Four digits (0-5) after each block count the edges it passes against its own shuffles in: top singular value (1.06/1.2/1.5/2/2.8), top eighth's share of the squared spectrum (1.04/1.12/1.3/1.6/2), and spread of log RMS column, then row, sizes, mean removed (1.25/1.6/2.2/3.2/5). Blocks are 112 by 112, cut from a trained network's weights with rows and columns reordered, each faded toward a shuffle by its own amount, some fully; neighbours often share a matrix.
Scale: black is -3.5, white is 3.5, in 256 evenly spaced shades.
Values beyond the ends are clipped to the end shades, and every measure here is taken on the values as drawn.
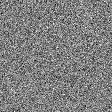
0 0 0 0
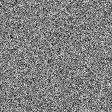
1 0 0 0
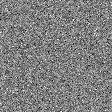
0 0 0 0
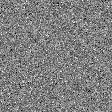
0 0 0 0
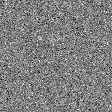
0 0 0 0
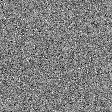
0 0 0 0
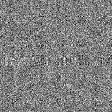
3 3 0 2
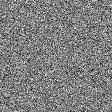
1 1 0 0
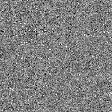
3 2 1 1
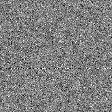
3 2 0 1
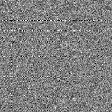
4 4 2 3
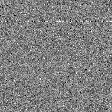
3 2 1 1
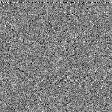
4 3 1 2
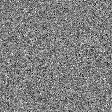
1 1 0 0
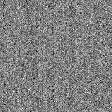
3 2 0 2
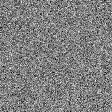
2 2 0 0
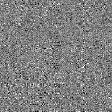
4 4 2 3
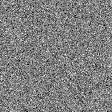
1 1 0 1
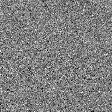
2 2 0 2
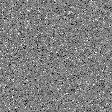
2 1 0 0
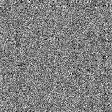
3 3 0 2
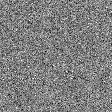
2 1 0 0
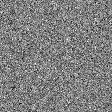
1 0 0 0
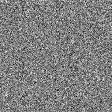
2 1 0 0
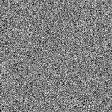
3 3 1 1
